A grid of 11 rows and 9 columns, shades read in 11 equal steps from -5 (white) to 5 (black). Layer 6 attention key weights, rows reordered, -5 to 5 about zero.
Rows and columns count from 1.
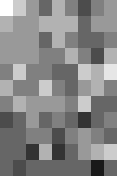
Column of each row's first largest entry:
7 7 4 8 5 6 8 7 5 3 8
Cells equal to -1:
19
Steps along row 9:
same down same up down down up up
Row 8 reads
2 1 -1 1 0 1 3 1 0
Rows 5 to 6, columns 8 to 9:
-2 -4 / -2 0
